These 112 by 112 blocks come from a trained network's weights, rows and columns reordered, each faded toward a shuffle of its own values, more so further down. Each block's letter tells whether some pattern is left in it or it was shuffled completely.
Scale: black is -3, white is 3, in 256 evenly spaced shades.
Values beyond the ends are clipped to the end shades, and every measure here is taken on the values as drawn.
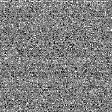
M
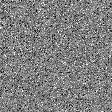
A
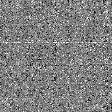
M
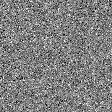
A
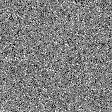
A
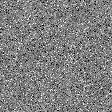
A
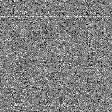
M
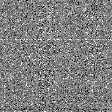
M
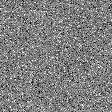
A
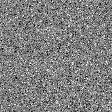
A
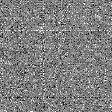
M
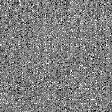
M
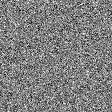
A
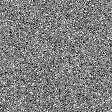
A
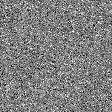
A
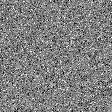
A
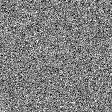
A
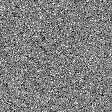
A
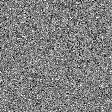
A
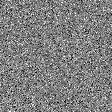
A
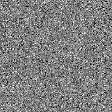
M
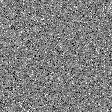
A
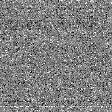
M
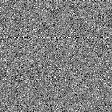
M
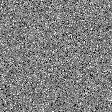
A
